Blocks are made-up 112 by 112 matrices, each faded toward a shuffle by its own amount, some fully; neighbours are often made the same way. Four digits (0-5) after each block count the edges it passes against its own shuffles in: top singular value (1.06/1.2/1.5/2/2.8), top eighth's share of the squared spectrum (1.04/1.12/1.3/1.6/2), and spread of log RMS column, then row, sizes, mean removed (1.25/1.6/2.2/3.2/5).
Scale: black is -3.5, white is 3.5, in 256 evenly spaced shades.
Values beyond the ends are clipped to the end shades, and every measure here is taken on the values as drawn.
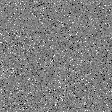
1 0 0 1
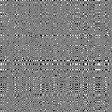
5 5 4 4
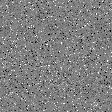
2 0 0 0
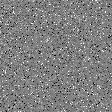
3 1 0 0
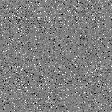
4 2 1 1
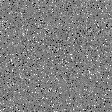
2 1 0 0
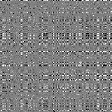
5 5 4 4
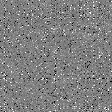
4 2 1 1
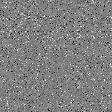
3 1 0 1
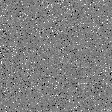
2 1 0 0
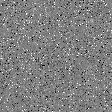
2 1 0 0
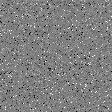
0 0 0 0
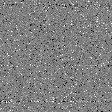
2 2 1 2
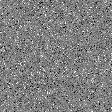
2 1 0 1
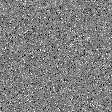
0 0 0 0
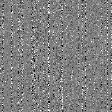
2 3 4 0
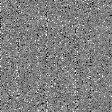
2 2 3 0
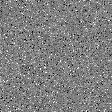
0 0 0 0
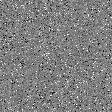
0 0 0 0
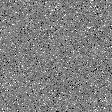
0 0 0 0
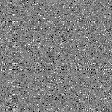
4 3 1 2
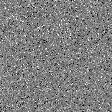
2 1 0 0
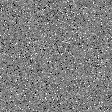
1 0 0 0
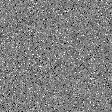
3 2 0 0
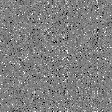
4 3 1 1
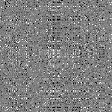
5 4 3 2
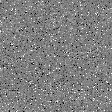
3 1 0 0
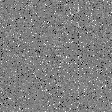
3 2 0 0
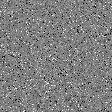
2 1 0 0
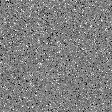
1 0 0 0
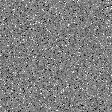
1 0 0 0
